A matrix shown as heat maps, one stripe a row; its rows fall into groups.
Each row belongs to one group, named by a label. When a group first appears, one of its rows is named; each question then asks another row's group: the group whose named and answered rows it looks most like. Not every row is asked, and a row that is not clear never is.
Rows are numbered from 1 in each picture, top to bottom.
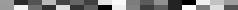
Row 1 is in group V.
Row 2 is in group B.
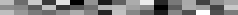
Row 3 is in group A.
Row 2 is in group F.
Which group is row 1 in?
B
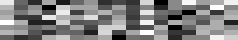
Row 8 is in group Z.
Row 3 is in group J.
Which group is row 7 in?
J
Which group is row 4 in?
Z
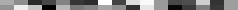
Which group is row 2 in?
J
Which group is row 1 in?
J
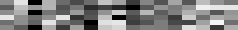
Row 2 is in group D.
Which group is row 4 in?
Z
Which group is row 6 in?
F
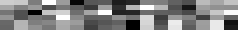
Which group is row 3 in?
Z
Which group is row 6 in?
D
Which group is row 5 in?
D
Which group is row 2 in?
J
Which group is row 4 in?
B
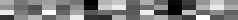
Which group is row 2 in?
V
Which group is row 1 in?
V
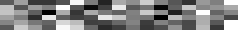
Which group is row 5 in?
A
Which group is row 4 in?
F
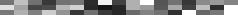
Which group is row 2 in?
A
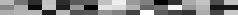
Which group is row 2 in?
F
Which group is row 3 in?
J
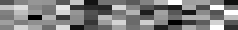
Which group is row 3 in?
A
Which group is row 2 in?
B
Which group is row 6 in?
B
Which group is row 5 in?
V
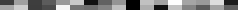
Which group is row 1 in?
D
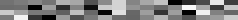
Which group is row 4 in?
J
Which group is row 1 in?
V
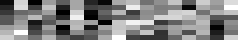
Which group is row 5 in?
A
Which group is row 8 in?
F
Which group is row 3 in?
D
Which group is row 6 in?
F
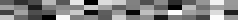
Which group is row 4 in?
B
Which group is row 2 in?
Z
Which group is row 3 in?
D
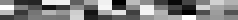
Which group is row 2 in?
J
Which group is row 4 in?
D
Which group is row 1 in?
Z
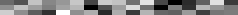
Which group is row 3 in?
B
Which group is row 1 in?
V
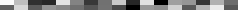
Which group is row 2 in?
D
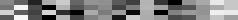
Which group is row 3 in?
Z
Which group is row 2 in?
J
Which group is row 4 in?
J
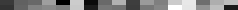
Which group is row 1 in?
D
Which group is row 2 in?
D
